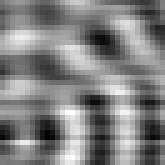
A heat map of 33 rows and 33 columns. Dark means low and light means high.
Rings: centred on the bottom left. Stripes: upright, repeating 3 times. Mirror symmetry: none. Slope: none. Ninth with the lowest average: bottom left.
